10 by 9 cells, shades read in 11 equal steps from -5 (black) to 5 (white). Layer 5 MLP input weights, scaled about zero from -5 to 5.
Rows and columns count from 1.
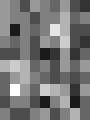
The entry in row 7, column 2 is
1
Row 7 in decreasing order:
2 1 0 -1 -1 -1 -1 -2 -2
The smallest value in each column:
-2 -4 -2 -2 -4 -3 -1 -4 -3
